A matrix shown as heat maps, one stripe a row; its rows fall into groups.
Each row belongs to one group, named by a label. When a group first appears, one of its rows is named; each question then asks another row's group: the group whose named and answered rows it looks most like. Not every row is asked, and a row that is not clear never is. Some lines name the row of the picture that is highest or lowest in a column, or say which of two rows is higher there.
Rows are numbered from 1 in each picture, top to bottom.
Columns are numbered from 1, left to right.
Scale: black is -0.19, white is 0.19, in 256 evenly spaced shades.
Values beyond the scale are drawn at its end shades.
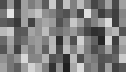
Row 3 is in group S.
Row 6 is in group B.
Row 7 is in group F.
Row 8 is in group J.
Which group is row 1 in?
B
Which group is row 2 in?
F
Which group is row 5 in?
B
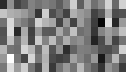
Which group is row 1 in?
S
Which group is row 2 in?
J
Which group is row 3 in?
B
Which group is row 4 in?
S
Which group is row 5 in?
B
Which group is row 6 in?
F
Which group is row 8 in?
J
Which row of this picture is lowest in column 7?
4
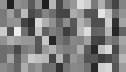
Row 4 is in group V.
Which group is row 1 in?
V
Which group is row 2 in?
S
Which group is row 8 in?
S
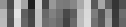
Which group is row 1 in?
V
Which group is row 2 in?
V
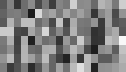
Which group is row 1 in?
S
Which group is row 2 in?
B
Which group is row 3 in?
J
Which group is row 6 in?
S
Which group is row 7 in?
F
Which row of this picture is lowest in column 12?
7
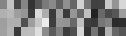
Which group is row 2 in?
F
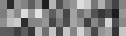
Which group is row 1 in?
V
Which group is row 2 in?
F
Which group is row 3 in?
J
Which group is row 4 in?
B
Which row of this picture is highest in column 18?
4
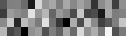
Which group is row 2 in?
J
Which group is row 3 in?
F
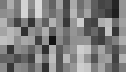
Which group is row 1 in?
F
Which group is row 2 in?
F
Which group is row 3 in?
S
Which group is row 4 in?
J
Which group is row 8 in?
V
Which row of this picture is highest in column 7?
4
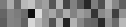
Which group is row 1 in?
J
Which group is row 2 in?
B
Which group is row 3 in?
J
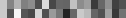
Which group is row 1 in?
J
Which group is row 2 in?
V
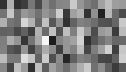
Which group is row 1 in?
S
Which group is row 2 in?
J
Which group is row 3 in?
F
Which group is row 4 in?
B
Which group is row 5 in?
J
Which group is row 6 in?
S
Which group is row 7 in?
F
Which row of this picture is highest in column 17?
1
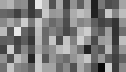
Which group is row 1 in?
F
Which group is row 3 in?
F
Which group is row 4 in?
V
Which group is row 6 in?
B
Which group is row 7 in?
V
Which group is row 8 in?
B
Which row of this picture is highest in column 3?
4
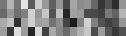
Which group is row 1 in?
F
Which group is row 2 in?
J
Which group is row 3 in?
F
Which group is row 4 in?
V
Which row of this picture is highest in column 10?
4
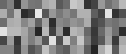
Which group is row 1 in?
S
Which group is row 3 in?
J
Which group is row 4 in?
J
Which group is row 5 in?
B
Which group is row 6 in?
S
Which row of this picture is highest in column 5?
3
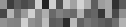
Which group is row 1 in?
V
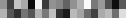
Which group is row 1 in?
V
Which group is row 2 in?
S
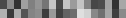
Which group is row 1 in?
B
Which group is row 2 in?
V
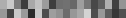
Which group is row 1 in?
J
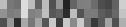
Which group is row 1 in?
F
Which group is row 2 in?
F
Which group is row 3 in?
B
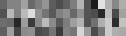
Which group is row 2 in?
J
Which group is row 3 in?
S
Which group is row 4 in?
S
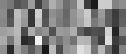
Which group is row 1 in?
S
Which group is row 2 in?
V
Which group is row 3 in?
V
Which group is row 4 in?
J
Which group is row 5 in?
V
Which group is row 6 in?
V
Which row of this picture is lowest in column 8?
4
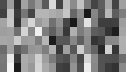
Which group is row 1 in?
B
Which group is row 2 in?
B
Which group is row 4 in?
F
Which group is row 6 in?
B
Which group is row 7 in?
F
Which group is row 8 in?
F
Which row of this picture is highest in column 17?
5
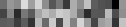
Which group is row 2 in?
B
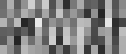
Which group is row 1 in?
J
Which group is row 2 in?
J
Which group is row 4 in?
B
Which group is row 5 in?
B
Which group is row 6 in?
J
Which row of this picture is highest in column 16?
3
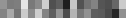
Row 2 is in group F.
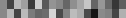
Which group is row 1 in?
V
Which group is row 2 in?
S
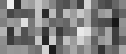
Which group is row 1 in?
F
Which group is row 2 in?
V
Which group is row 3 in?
F
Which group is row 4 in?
V
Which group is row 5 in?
V
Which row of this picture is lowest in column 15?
6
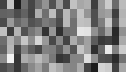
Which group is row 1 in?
S
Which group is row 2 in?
B
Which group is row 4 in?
V
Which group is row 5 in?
F
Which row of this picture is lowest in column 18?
7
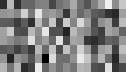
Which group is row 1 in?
S
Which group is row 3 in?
B
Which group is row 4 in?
J
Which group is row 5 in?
J
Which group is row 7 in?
V
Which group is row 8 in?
V
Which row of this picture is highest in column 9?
5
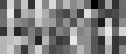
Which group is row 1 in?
B
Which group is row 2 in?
F
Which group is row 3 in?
B
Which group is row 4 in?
S
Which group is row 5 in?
J
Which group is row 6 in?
J
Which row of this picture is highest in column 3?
5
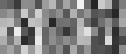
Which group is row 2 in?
F
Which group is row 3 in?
J
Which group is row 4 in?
V
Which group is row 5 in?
V
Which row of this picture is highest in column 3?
4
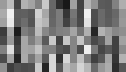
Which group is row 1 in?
F
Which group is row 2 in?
F
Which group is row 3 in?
F
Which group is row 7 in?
B
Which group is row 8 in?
V
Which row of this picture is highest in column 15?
4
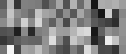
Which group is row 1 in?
S
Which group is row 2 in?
B
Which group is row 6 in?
F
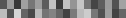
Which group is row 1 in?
B
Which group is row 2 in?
V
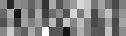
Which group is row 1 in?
V
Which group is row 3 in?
B
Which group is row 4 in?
J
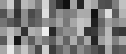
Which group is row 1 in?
F
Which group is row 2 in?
S
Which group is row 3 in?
S
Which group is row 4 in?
J
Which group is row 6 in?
J
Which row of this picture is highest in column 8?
3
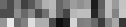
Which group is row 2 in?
S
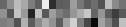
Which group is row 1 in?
J
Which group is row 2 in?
V
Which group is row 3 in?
S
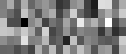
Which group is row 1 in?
S
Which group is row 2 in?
S
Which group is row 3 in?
V
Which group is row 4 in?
J
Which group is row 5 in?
F
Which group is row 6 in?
B
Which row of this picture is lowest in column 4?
3
